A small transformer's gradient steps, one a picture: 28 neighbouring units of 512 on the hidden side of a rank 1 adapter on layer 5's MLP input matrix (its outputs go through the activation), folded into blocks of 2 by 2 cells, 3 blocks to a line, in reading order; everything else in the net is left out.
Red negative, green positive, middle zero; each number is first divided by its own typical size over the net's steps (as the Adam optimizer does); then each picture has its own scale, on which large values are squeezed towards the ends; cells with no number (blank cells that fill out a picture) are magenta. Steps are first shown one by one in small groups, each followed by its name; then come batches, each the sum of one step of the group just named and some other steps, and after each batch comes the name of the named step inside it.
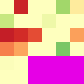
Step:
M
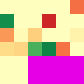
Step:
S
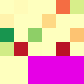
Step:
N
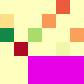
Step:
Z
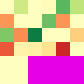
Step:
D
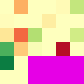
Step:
N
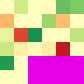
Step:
D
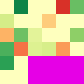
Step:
S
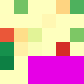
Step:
M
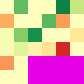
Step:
D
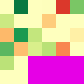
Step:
S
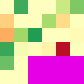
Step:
D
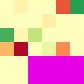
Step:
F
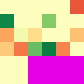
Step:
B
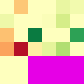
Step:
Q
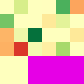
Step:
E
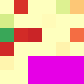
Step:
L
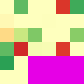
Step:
F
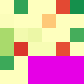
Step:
F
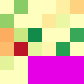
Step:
E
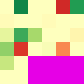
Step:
F
